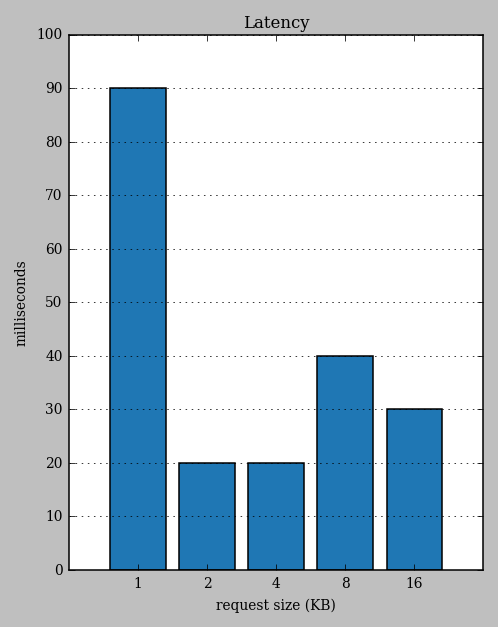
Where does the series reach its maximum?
1
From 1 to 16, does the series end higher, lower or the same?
lower
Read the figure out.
Title: Latency
x-axis: request size (KB), ticks 1 2 4 8 16
y-axis: milliseconds, ticks 0 10 20 30 40 50 60 70 80 90 100
Values:
90 20 20 40 30
